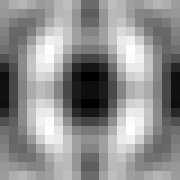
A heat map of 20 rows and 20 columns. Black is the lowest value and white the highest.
Mirror symmetry: left to right and top to bottom. Ninth with the lowest average: centre. Seam: none. Lone odd cells: none. Slope: none.
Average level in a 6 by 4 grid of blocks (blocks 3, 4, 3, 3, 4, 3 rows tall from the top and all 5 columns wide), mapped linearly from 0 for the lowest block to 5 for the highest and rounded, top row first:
3443 | 3553 | 2002 | 2002 | 3553 | 3443
